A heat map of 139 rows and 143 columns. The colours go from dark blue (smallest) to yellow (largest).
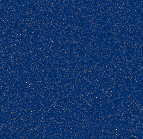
Histogram: skewed, a long tail of high values. Average level on the scale: 10%. Mirror symmetry: none. Slope: none. Grain: fine. Stripes: none. Seam: none.
